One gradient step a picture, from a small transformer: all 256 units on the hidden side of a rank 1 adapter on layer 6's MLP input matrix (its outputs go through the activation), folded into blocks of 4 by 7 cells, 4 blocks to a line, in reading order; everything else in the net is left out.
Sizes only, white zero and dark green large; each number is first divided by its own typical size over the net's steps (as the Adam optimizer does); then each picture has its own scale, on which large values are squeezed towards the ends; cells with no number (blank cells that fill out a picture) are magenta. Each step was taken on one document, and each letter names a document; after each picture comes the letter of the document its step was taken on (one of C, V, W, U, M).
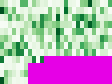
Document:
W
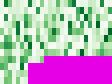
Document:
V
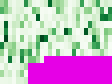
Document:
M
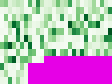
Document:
V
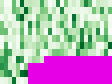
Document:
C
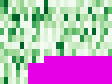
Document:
W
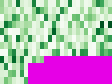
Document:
V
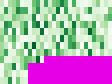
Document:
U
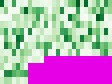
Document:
C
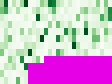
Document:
M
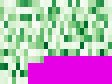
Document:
C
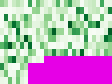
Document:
V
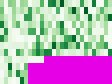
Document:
U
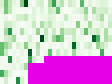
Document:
M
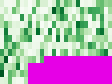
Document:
C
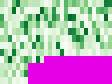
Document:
C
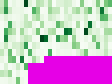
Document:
M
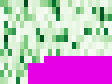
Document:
M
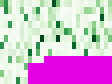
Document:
M
